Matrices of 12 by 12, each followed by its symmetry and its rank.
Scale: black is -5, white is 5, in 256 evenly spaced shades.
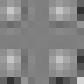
symmetric, rank one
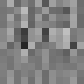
neither, rank two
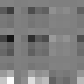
neither, rank one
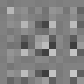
symmetric, rank two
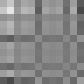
symmetric, rank one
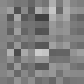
neither, rank two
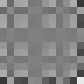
symmetric, rank one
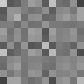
symmetric, rank two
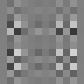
neither, rank one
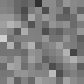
antisymmetric, full rank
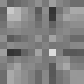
symmetric, rank two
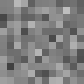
antisymmetric, full rank
